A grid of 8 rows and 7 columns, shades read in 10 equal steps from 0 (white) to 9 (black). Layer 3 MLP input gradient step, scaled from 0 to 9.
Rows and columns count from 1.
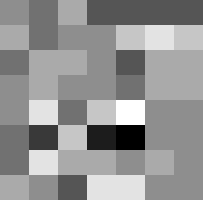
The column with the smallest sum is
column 6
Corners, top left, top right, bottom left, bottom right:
4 6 3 4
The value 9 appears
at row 6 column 5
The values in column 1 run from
3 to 5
